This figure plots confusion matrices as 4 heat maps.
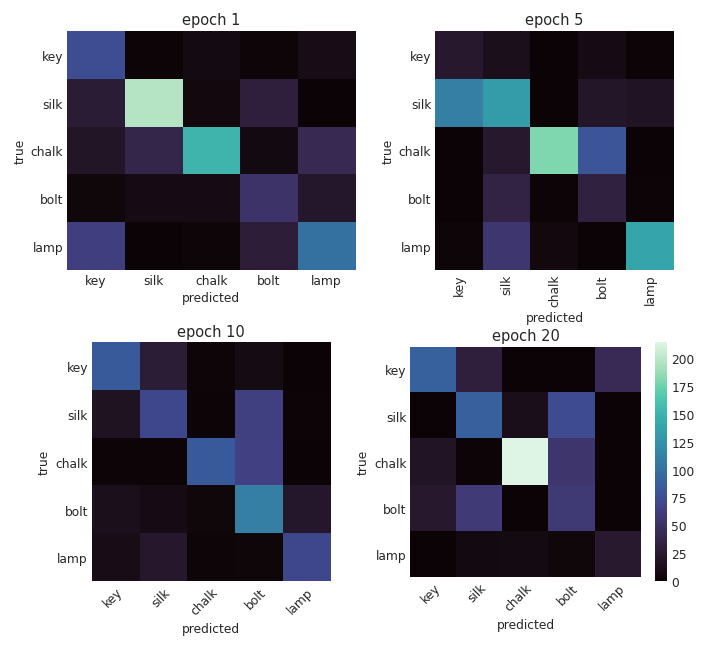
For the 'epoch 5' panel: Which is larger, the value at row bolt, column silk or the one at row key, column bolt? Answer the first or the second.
the first
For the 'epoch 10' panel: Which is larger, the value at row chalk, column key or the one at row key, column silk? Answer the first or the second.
the second
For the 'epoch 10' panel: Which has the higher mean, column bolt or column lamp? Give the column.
bolt
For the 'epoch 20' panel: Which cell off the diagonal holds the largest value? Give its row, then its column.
silk, bolt
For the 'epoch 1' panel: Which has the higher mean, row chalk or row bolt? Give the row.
chalk
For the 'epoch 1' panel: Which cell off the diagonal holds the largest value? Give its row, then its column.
lamp, key
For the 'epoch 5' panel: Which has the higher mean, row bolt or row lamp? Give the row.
lamp
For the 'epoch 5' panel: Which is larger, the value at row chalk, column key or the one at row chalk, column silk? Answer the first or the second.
the second
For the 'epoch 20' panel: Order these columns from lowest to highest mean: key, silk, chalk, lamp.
lamp, key, silk, chalk
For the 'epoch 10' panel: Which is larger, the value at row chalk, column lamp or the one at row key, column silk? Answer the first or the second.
the second
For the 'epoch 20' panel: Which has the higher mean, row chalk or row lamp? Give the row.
chalk
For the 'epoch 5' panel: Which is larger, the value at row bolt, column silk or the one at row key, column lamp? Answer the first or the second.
the first
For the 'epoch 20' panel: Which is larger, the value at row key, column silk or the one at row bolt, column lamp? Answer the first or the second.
the first
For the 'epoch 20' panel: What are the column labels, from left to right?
key, silk, chalk, bolt, lamp
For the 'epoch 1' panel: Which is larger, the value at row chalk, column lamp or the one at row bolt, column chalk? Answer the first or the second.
the first
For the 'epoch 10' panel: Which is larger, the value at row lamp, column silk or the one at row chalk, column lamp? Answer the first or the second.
the first
